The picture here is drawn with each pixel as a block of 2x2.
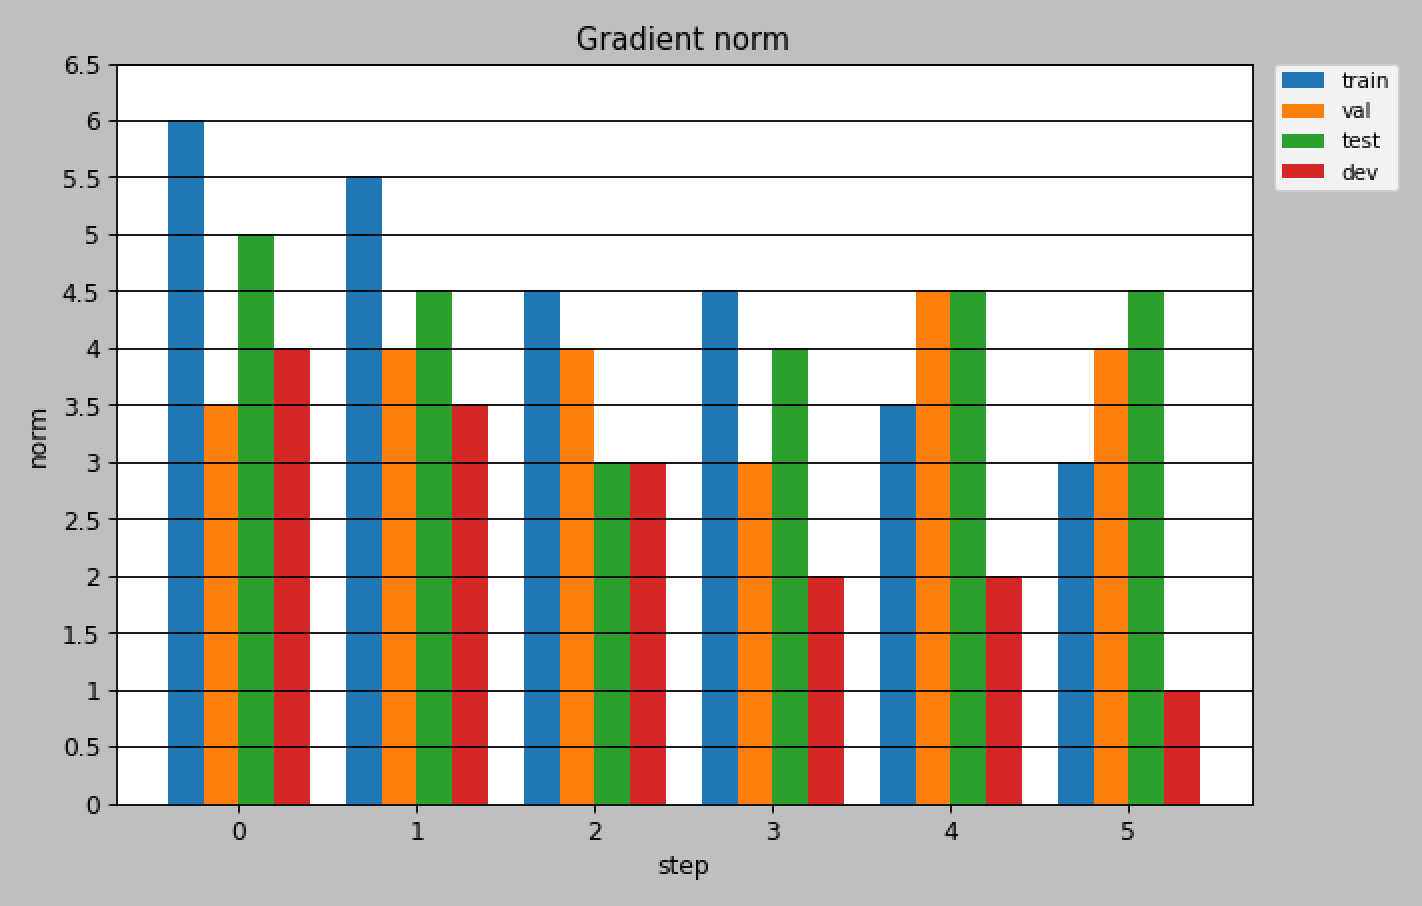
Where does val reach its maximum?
4
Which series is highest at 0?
train
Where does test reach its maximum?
0
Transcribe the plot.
Title: Gradient norm
x-axis: step, ticks 0 1 2 3 4 5
y-axis: norm, ticks 0 0.5 1 1.5 2 2.5 3 3.5 4 4.5 5 5.5 6 6.5
Legend: train, val, test, dev
Values:
train: 6 5.5 4.5 4.5 3.5 3
val: 3.5 4 4 3 4.5 4
test: 5 4.5 3 4 4.5 4.5
dev: 4 3.5 3 2 2 1
